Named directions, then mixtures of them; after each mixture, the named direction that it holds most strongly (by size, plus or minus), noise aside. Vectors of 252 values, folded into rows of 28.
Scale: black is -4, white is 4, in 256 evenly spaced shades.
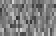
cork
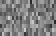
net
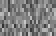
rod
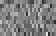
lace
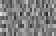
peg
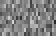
net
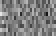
peg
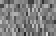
lace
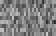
lace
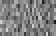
lace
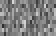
rod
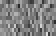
lace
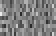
peg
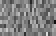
lace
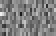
peg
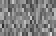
rod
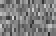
net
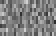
peg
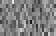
cork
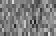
rod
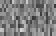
cork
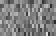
lace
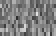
cork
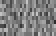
peg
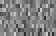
lace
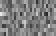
peg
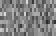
peg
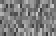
lace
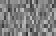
rod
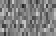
rod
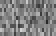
cork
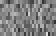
lace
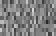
peg
